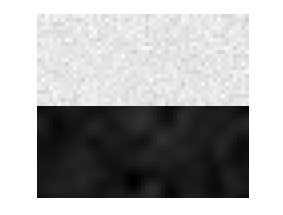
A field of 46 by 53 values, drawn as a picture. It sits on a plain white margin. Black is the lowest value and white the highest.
It is made of 2 by 1 panels. Panel 1,1: very high, fine-grained, faint in contrast. Panel 2,1: very low, blotchy, faint in contrast.
